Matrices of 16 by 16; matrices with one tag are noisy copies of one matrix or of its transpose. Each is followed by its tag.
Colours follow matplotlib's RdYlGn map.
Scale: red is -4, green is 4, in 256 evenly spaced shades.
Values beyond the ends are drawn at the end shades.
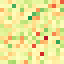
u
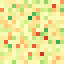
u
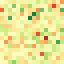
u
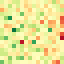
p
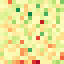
p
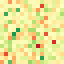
u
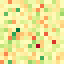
u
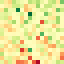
p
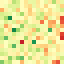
p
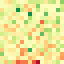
p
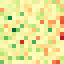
p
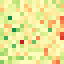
p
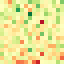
p
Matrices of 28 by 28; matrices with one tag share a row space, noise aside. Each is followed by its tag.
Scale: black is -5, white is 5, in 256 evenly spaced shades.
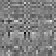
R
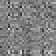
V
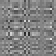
R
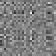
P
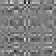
R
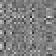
P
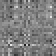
R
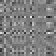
P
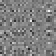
P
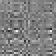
R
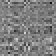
R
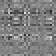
R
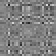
V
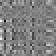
P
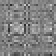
R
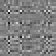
V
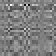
R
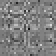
R
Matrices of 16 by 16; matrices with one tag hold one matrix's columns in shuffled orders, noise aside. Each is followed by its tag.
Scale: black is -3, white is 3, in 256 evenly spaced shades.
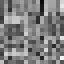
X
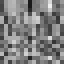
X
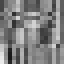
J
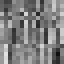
J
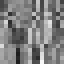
J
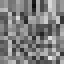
X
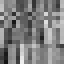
J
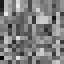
X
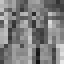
J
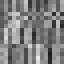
J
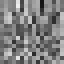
X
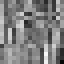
J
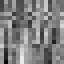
J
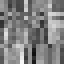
J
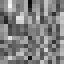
X
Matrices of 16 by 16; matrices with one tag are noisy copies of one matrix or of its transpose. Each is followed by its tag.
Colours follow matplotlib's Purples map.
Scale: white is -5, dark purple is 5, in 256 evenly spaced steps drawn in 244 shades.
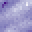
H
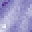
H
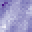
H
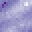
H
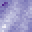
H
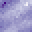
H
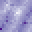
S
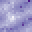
S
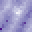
S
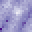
S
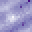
S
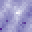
S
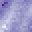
H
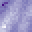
H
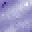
H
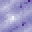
S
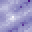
S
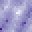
S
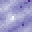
S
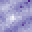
S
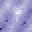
S
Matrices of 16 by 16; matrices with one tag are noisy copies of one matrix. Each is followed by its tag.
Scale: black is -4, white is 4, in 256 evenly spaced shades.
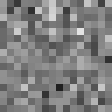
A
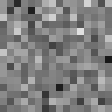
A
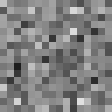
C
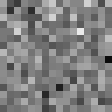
A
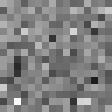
C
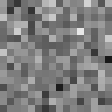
A
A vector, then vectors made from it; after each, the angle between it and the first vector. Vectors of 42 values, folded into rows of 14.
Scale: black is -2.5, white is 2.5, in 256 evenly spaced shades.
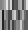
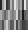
orthogonal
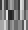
orthogonal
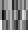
partly aligned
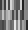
orthogonal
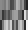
orthogonal
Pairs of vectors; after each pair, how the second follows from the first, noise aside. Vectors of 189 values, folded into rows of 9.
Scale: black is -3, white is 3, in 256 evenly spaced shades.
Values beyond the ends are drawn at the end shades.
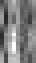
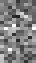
shuffled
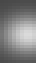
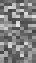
shuffled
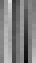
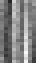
negated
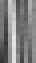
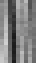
negated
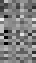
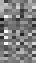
negated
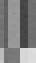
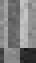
negated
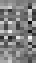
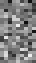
shuffled
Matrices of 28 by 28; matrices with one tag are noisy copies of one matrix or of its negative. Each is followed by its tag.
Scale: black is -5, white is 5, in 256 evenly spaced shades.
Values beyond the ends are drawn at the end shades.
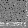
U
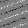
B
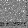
U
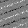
B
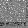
U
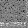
U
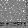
U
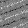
B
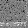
U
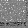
U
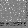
U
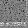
U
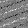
B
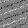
B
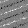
B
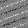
B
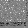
U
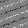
B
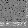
U
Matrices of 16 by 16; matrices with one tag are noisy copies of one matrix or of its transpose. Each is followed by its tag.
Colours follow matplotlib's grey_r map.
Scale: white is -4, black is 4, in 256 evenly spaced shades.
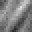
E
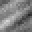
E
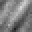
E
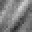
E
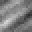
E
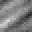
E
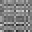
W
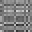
W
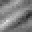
E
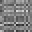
W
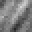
E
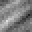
E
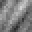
E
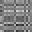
W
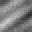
E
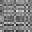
W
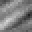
E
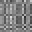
W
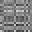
W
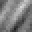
E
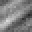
E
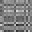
W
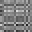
W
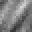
E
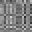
W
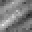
E
